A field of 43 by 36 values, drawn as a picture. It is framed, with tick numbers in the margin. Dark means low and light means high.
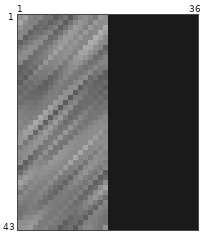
It is made of 1 by 2 panels. Panel 1,1: middling, slanting up to the right. Panel 1,2: very low, flat.
